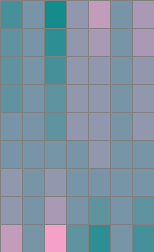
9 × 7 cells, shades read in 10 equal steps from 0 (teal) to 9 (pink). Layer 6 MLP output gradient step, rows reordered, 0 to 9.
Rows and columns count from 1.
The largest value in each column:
7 4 9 5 7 4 6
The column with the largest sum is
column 5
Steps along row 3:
up down up same down up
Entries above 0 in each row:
6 7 7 7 7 7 7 7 7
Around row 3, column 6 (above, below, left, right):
4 4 5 5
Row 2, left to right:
3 4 1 5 6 4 6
